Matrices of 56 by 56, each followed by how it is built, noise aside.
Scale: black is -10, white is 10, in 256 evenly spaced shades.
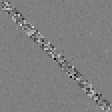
banded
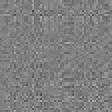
low rank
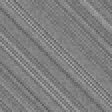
Toeplitz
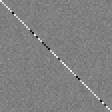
diagonal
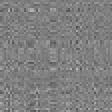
low rank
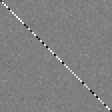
diagonal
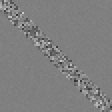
banded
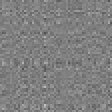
low rank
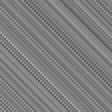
Toeplitz
